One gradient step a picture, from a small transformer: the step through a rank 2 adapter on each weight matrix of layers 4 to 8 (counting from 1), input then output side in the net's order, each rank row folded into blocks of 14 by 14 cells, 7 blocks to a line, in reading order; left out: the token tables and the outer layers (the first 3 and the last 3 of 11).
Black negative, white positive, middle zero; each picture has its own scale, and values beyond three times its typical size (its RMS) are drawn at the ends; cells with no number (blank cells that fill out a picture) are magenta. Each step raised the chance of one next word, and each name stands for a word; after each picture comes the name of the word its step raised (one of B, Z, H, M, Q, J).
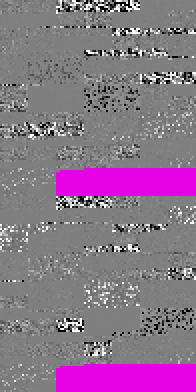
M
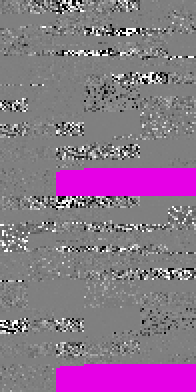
M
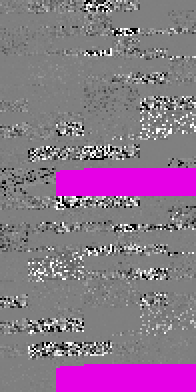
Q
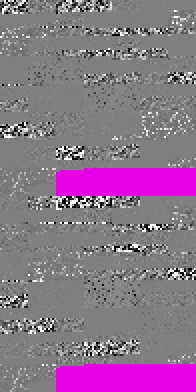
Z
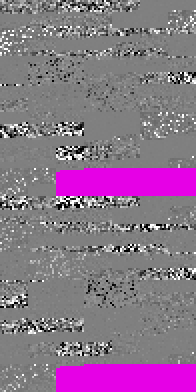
Z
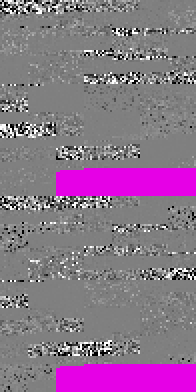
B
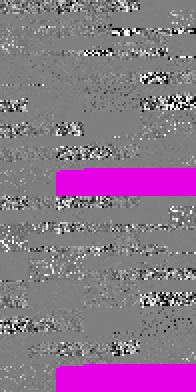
M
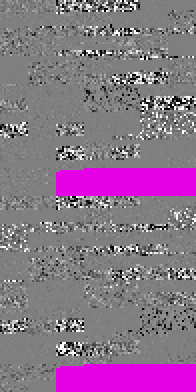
M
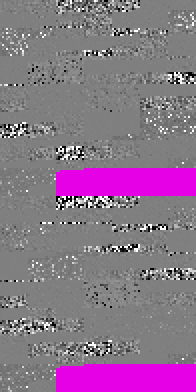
Z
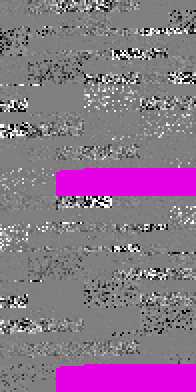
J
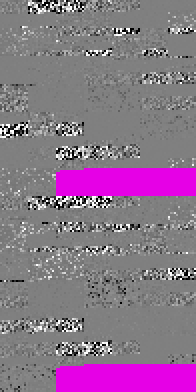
B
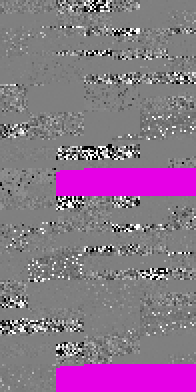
Q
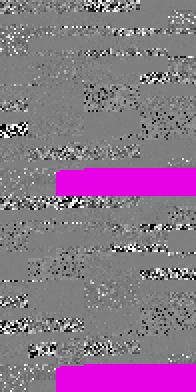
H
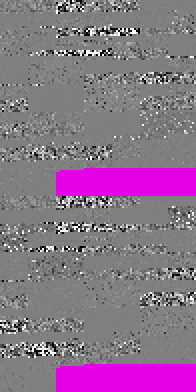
M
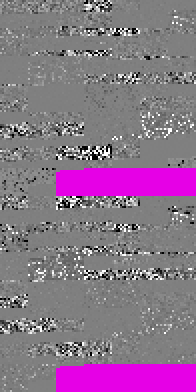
Q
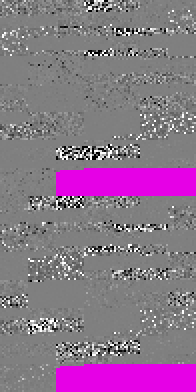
Q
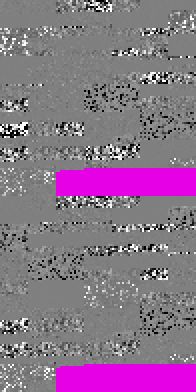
H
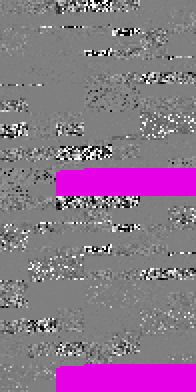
Q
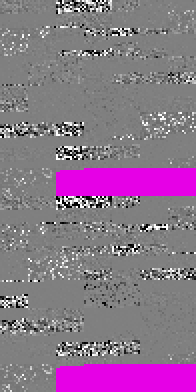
Z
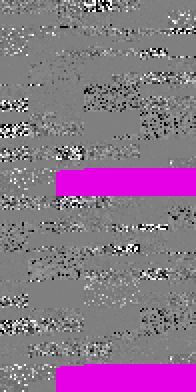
H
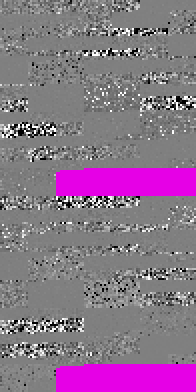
J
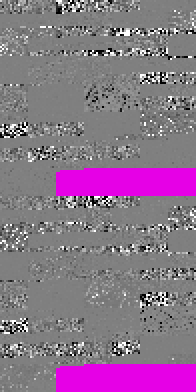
M
